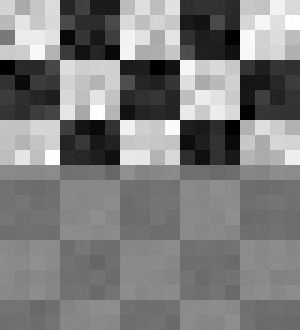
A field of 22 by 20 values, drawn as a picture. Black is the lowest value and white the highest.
A horizontal seam about 50% of the way down splits the table, and the bottom part is calmer. There is no overall slope. The top middle is the roughest part. On average the colour sits 50% of the way up the scale. The field is checkered.
